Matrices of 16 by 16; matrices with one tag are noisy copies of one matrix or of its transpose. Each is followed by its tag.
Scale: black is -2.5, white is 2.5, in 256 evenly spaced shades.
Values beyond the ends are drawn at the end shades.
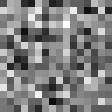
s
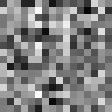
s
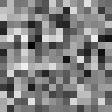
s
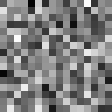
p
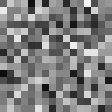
p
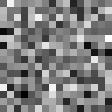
p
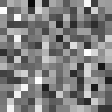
p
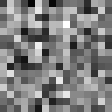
s
